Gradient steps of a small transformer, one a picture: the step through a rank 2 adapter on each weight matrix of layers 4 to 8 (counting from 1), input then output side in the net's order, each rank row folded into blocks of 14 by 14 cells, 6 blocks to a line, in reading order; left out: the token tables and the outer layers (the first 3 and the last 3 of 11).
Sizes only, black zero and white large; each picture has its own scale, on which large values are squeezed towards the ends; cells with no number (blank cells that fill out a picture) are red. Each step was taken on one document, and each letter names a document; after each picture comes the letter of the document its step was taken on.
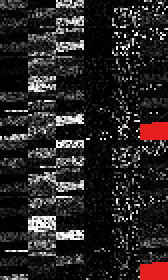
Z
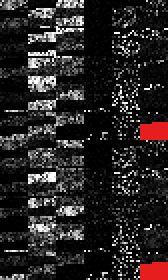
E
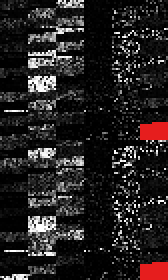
E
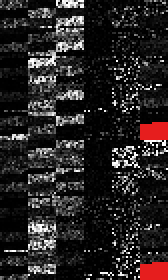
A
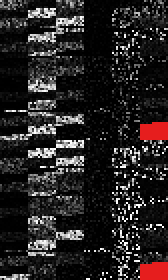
Z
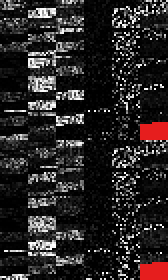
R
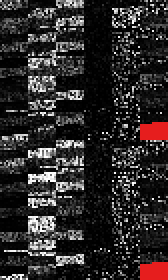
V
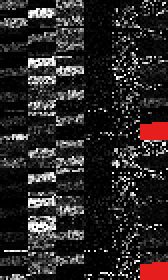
A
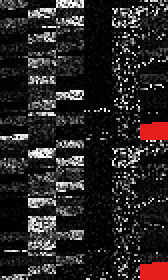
V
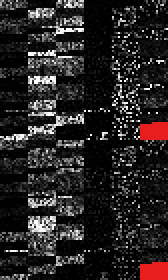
E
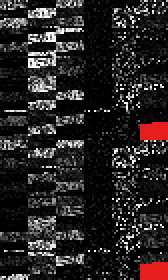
R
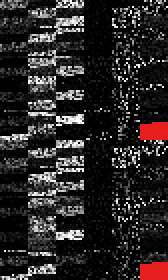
Z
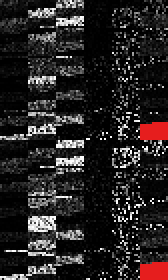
Z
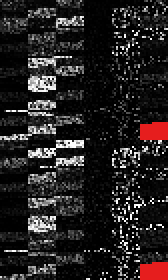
Z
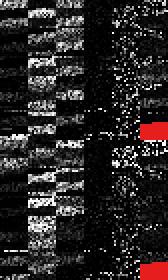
A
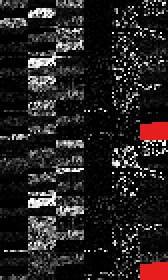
A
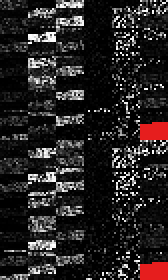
R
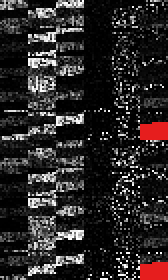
V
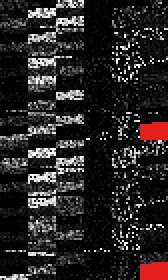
Z
